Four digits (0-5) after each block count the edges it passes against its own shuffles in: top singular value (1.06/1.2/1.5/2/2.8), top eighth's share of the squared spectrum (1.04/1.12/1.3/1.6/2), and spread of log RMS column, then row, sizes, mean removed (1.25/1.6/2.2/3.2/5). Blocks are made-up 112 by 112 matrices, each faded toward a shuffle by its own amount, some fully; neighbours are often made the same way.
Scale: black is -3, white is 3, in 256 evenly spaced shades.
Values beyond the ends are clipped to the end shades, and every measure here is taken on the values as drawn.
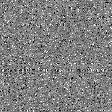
3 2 0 2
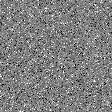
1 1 0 0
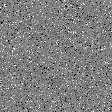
1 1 0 0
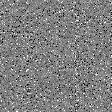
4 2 2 1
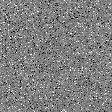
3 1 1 0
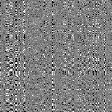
5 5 4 3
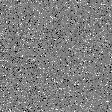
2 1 0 0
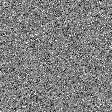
0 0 0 0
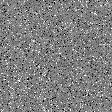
0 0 0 0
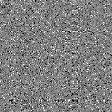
4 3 2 2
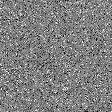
2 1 0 0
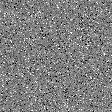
0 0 0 0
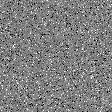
1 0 0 0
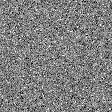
0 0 0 0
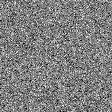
0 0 0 0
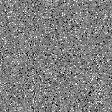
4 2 1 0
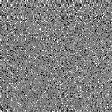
4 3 2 2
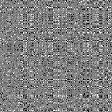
5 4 3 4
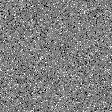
2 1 0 0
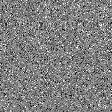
3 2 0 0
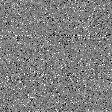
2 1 0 2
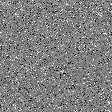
0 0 0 0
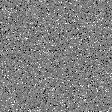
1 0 0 0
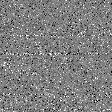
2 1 0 2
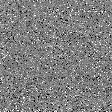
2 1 0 2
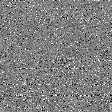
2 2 0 2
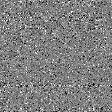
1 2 2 3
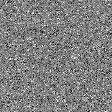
0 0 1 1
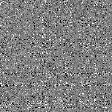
1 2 3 3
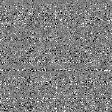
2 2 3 4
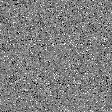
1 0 1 1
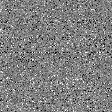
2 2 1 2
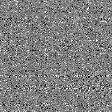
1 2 2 3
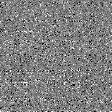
1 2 2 3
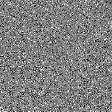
1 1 2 2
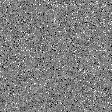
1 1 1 1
